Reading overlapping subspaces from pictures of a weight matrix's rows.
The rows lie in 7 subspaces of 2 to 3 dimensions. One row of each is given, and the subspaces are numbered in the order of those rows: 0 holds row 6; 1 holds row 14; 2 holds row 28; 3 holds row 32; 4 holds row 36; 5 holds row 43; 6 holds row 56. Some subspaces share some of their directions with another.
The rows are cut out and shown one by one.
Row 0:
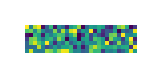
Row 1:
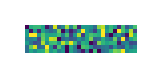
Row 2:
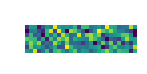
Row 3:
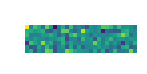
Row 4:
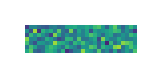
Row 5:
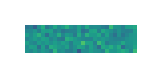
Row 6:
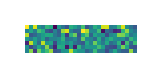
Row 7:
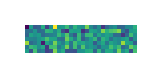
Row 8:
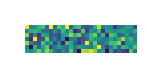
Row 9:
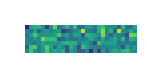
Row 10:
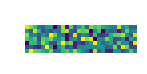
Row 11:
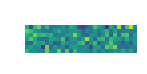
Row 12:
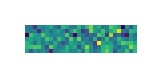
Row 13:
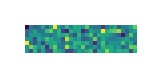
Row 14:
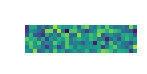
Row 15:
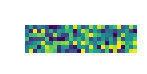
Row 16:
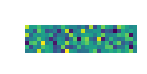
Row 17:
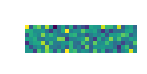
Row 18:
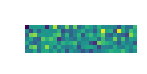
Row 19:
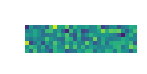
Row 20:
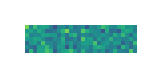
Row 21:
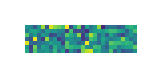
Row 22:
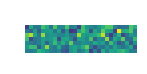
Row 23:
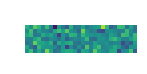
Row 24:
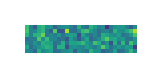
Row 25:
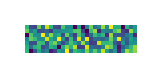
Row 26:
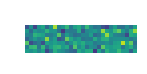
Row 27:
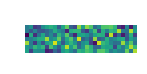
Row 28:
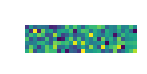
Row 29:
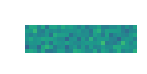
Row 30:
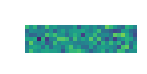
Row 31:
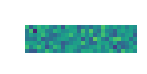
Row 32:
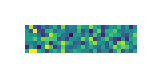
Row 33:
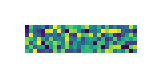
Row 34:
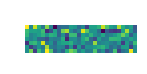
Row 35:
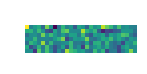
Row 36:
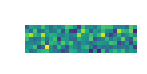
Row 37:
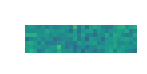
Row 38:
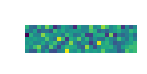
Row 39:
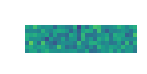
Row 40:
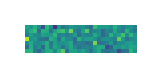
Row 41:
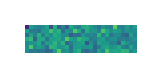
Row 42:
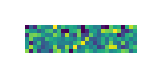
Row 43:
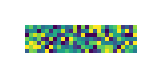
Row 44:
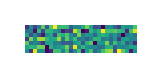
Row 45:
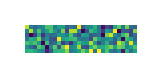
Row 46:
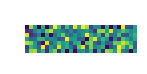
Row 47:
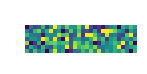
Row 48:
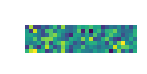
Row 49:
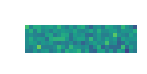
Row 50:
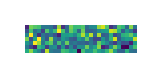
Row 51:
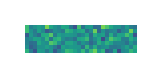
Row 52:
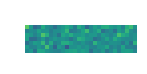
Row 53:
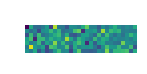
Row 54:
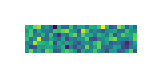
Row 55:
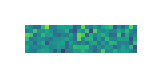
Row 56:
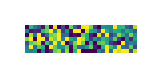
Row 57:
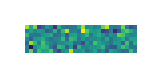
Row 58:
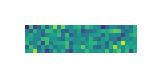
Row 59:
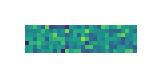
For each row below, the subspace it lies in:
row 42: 0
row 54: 1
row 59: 6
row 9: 4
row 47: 5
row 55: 4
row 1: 4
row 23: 1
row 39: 5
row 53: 6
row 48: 3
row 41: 6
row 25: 0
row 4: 2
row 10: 3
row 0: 4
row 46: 0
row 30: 1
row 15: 2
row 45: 4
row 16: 2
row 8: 6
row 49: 2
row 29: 3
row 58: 3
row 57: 0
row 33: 1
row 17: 0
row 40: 2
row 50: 1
